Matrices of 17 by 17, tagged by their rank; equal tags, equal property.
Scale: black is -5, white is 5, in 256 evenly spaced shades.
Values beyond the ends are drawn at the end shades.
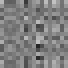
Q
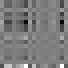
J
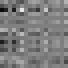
Q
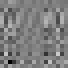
Q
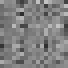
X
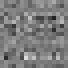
X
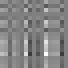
J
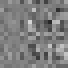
X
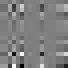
J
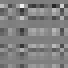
J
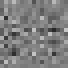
X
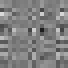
Q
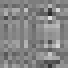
Q
